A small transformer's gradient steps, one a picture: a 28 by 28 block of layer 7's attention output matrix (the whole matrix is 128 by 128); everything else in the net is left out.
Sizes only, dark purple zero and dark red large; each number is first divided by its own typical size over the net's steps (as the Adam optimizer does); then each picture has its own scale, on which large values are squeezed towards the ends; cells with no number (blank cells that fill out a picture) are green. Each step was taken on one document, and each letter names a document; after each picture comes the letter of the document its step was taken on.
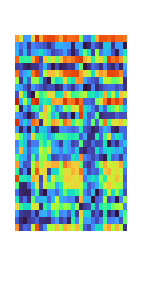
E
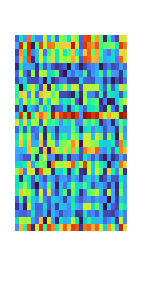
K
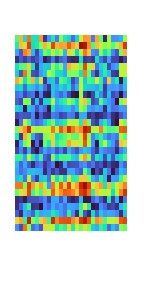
K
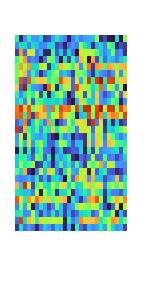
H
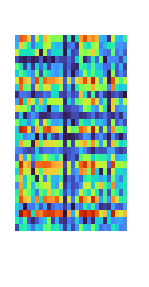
H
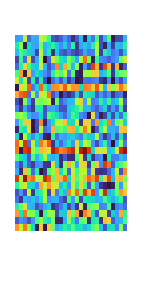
K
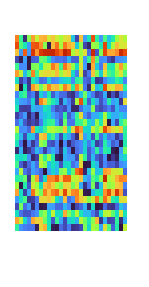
E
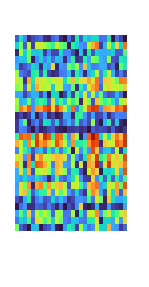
H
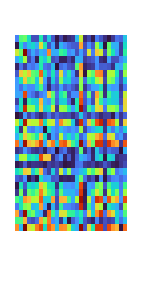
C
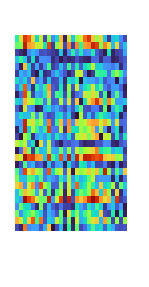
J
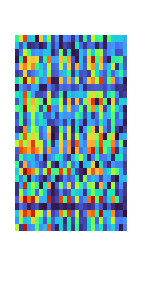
J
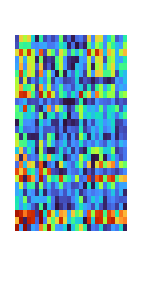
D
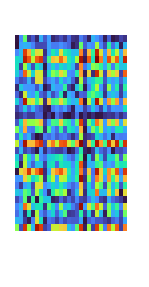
C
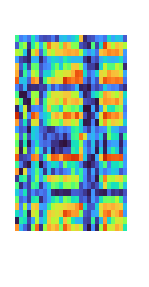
E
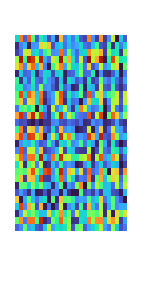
D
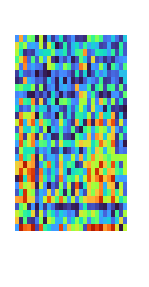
H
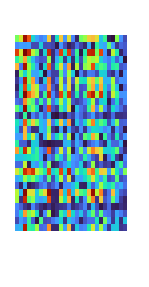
J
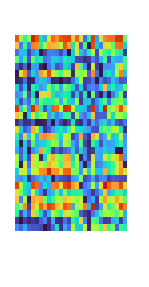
E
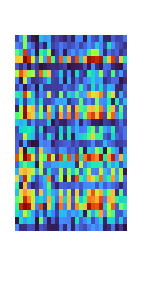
J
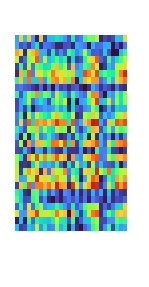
K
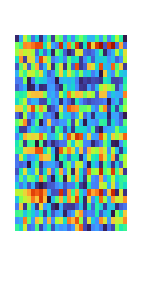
D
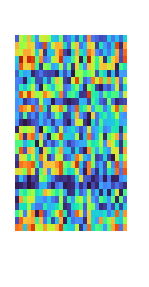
D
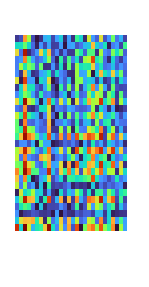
J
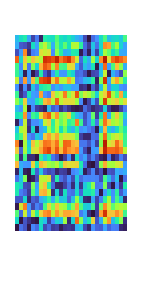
E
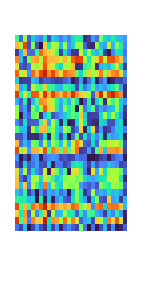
E
